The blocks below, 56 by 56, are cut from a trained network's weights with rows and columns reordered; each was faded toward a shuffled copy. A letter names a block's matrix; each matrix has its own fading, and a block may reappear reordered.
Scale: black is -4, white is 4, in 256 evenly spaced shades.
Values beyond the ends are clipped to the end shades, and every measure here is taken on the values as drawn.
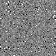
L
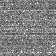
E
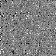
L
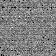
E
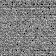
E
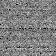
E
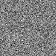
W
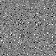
L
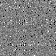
L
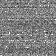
E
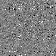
L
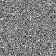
W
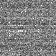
E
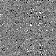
L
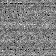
E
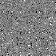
L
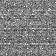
E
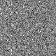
W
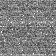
E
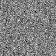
W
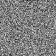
W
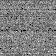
E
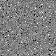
L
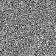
W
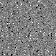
L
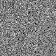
W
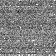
E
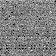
E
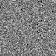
W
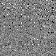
L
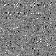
L
